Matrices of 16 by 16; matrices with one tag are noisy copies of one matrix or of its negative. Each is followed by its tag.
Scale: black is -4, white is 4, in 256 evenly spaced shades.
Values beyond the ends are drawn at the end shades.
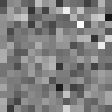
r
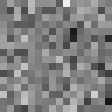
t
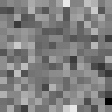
t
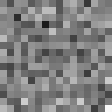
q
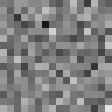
q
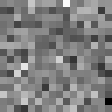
t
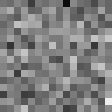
t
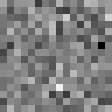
r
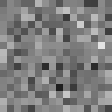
r
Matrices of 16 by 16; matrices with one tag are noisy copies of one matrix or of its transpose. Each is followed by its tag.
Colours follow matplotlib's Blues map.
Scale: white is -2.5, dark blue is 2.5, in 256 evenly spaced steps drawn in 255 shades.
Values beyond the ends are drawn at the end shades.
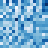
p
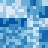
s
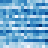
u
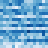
u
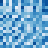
p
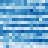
u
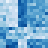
s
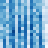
u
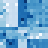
s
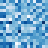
p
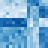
s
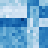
s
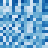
p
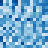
p
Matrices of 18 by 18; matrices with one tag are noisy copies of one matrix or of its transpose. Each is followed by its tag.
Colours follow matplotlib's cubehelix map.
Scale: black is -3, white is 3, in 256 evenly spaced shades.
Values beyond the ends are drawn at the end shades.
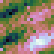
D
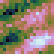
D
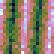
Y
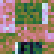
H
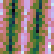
Y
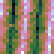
Y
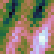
D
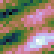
D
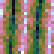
Y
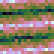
Y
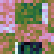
H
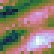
D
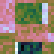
H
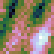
D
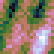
D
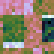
H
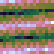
Y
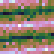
Y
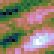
D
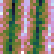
Y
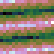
Y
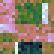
H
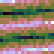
Y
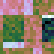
H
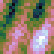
D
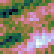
D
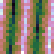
Y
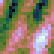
D
